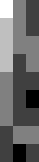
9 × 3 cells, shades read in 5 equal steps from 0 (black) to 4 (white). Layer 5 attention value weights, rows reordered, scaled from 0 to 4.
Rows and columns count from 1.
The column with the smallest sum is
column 3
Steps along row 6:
down down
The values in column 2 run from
0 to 2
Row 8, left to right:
1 2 2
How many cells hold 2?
10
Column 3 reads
1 1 2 2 1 0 1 2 1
